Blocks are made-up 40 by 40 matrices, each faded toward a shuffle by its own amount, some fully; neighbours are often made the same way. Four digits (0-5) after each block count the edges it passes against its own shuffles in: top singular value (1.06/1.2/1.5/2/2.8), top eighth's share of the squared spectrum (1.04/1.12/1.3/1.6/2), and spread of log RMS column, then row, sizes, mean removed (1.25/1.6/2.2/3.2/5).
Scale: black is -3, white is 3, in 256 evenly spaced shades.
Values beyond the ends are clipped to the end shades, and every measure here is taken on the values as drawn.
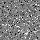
1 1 0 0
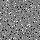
0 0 0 0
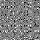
4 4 2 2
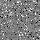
0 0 0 0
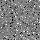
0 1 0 0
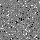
0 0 0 0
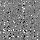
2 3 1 1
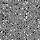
2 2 1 0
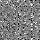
3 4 2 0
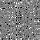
3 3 1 1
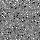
0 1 0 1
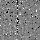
2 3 1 0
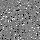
1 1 0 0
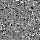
1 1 0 0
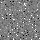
0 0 0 0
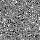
0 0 0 0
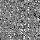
1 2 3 0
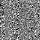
1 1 3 0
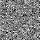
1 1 2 0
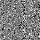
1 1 2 0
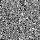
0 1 1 0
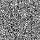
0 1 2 0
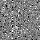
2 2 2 0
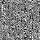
1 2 2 0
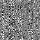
1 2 3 0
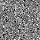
1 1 2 0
